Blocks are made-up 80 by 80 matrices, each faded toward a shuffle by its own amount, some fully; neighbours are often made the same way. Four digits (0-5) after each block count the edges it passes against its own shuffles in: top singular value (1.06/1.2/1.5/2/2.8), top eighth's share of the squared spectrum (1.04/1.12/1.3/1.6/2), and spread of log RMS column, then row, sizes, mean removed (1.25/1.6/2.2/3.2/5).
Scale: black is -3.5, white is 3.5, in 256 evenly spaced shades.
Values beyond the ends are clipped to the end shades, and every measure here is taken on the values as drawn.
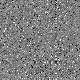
3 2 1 0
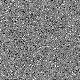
0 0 0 0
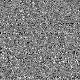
1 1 0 2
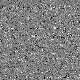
1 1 0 2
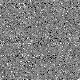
1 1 0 2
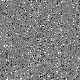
3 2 1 0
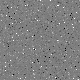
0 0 0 0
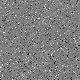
0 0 0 0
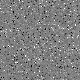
0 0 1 1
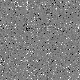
1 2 1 1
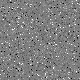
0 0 0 0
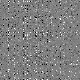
2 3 3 2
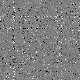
2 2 2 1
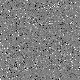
1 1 1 1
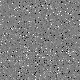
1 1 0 1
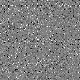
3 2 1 1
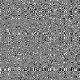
4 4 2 3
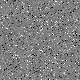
0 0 0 0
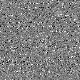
1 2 0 3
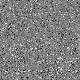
1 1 0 1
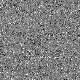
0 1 0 2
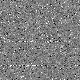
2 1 0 2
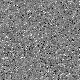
1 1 0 0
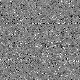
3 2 0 2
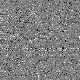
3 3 0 2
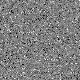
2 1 0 1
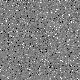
2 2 0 0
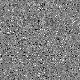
3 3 0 2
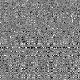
4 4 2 3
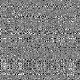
4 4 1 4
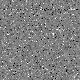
2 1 0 1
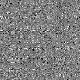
3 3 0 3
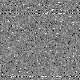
3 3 0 2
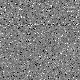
2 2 0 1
